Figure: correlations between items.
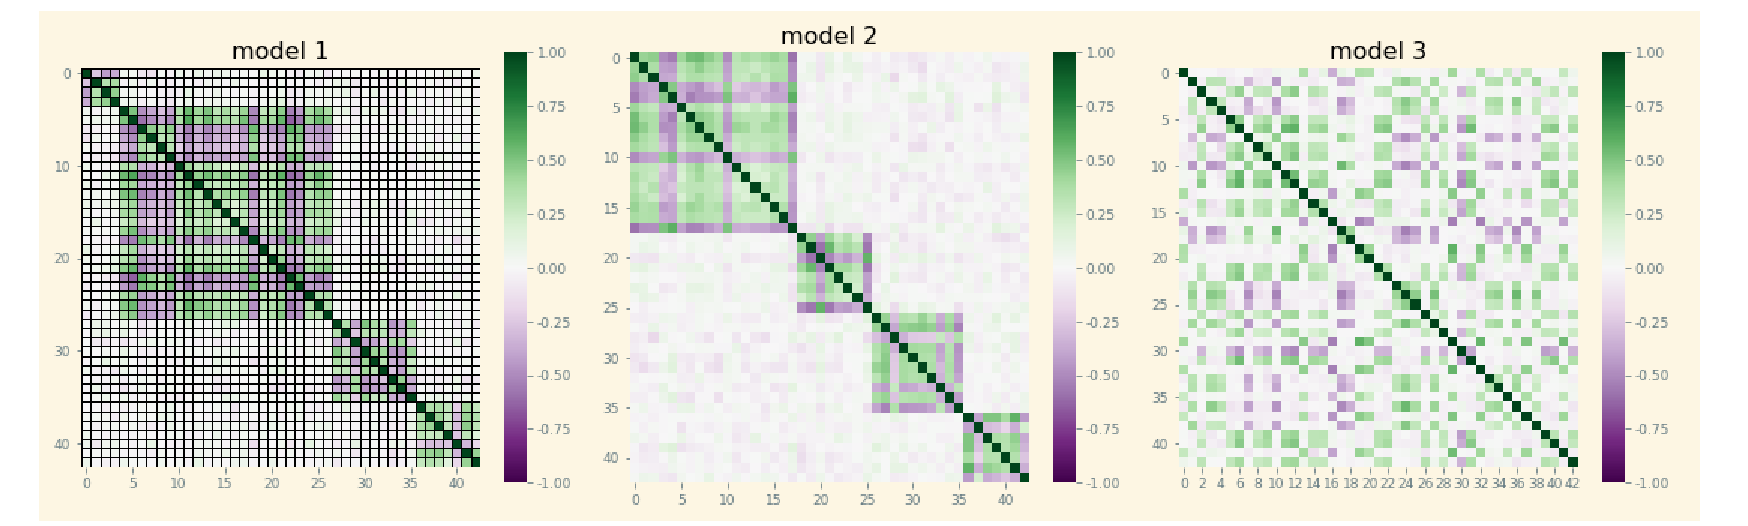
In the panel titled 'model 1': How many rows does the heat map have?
43
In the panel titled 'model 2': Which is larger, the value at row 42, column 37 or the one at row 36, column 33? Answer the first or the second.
the first
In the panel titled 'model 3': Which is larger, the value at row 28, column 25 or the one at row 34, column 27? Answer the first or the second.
the second
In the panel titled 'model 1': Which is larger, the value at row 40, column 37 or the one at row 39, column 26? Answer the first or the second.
the second
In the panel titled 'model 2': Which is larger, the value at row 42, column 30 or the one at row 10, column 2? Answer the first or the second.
the first
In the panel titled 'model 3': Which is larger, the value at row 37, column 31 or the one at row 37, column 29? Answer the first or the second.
the second
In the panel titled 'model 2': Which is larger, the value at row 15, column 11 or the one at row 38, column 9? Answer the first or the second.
the first
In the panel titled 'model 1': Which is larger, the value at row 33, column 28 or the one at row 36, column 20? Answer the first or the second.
the second
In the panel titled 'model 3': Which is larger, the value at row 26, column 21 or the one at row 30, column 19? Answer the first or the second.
the first
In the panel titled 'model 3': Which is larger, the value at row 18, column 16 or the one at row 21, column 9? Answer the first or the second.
the second
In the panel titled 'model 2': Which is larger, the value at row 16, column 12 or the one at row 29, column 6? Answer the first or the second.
the first
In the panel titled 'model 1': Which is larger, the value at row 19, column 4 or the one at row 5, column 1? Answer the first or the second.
the first
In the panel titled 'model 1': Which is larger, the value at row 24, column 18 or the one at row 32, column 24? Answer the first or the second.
the second
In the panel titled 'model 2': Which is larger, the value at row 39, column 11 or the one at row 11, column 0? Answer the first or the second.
the second
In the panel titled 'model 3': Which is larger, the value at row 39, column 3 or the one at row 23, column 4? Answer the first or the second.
the second
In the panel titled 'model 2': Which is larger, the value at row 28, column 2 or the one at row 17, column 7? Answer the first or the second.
the first
